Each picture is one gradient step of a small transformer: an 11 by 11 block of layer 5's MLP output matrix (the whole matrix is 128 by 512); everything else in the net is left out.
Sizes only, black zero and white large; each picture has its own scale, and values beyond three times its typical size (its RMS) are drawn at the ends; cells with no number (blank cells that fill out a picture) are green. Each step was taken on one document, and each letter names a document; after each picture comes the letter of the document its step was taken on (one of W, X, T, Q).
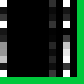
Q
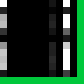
Q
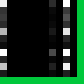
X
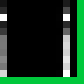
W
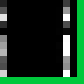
W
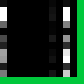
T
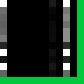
Q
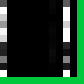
T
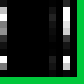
T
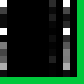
Q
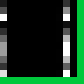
W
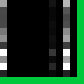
X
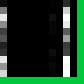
T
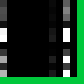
T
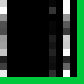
Q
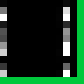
W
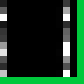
W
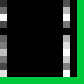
W
